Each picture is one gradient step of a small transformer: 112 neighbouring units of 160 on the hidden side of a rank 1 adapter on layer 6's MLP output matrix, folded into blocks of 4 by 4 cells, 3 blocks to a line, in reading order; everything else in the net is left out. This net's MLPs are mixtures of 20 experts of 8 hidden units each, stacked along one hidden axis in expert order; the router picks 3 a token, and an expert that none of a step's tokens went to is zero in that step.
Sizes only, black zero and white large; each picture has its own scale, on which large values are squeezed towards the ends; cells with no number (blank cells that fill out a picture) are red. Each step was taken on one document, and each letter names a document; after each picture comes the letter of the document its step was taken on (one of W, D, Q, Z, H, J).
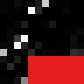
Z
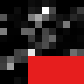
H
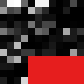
Z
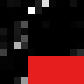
Z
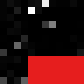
Z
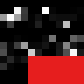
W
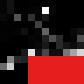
H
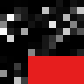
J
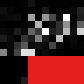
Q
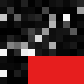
Q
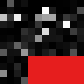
Q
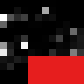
W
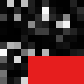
Q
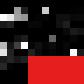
W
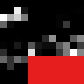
W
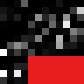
Q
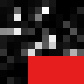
H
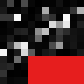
Q
